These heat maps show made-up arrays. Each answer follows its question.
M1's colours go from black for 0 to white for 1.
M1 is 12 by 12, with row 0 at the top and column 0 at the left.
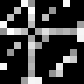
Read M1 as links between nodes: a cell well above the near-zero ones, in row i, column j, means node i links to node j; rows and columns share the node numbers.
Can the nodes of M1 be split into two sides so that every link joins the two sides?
no
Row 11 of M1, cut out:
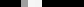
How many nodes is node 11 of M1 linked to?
3
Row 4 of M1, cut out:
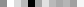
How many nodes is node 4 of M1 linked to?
11
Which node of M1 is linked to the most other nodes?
node 4
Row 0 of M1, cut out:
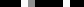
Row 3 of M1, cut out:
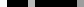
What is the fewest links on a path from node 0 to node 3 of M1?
1
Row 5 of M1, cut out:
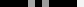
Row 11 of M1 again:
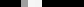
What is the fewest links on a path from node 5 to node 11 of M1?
1
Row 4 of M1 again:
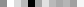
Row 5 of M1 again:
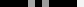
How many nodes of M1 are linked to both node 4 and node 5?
2
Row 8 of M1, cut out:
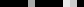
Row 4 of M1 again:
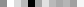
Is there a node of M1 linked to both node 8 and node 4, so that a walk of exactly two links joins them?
yes
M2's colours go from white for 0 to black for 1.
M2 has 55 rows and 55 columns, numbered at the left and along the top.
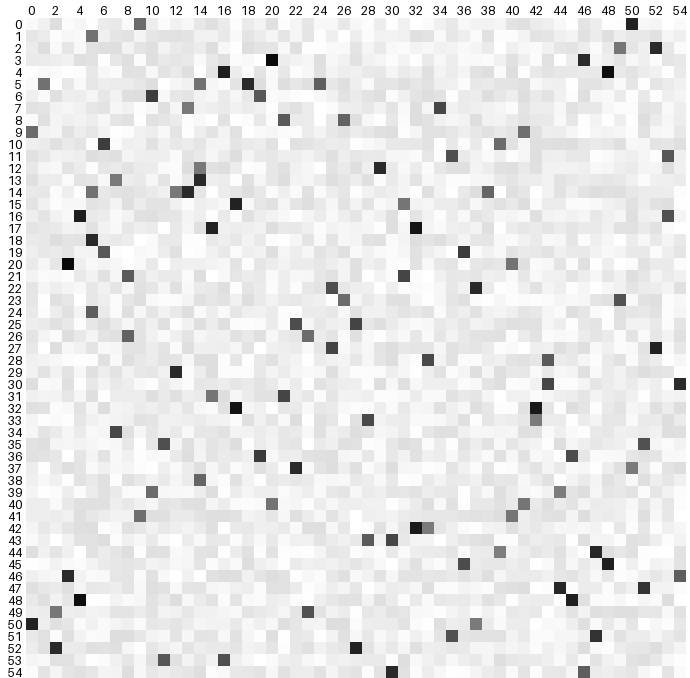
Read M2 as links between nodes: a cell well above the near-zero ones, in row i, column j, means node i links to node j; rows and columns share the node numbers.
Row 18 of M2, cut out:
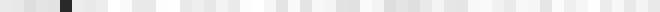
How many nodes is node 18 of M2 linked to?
1
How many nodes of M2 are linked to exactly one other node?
6
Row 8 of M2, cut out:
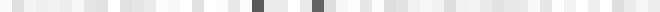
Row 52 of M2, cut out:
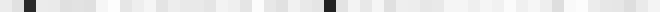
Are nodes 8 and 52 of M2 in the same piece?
yes
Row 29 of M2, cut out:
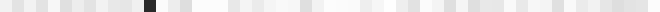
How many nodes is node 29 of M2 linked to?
1
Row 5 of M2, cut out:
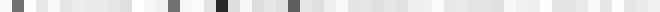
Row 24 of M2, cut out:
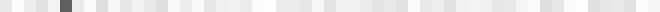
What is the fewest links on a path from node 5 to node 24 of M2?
1
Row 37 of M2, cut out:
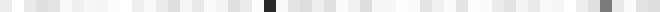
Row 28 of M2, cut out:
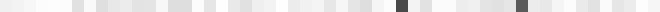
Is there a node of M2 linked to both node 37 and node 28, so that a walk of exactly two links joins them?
no
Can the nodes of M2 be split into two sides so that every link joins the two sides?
no
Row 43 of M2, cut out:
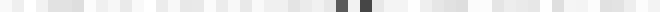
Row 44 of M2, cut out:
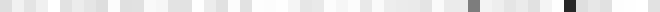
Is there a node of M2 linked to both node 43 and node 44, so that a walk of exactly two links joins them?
no
